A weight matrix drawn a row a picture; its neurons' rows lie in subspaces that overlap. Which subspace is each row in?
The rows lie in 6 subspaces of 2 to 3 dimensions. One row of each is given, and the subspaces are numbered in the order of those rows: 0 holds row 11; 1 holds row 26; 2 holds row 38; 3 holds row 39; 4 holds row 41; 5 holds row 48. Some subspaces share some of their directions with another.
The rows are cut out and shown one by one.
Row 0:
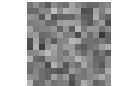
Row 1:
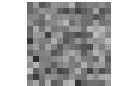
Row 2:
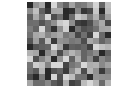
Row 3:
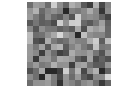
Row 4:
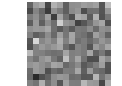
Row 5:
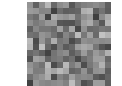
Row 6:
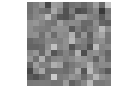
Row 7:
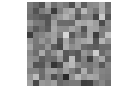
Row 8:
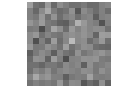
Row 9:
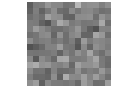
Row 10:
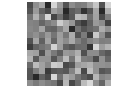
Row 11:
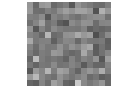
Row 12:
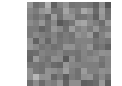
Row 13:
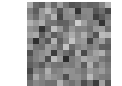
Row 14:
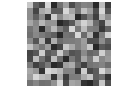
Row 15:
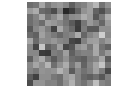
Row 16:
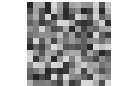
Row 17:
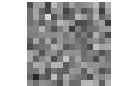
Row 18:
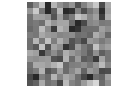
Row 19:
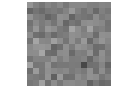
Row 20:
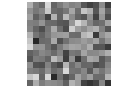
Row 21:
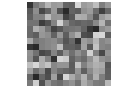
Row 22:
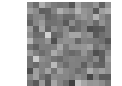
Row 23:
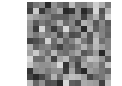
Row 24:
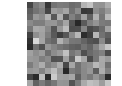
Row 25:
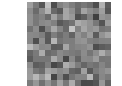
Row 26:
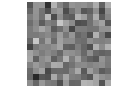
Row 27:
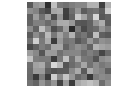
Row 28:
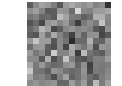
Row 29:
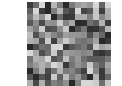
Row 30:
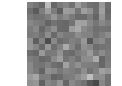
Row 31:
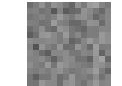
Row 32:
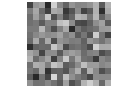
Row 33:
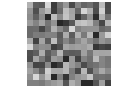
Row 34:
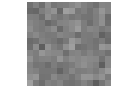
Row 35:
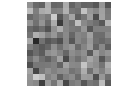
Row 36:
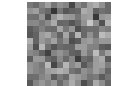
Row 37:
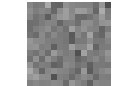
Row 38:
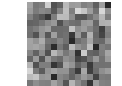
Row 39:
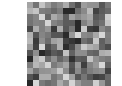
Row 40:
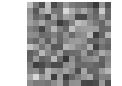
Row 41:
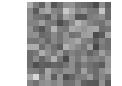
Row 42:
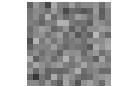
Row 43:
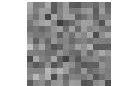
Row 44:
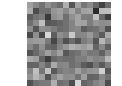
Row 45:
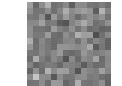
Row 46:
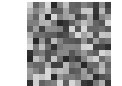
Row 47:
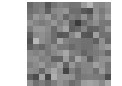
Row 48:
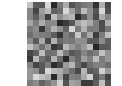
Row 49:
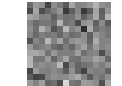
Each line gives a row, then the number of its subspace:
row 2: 1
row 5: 3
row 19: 1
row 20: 5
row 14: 5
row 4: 1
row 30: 4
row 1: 0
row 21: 4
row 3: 5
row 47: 5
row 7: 3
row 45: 0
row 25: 0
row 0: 3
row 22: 0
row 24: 5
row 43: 4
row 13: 2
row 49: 1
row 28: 2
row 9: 4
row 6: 2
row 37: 2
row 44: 0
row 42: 0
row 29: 0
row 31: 3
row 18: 4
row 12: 1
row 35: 1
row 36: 3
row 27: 0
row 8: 2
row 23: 1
